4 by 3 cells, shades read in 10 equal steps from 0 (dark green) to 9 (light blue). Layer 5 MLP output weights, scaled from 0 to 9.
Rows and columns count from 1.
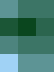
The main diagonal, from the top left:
5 0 3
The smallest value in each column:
1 0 2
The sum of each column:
19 11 13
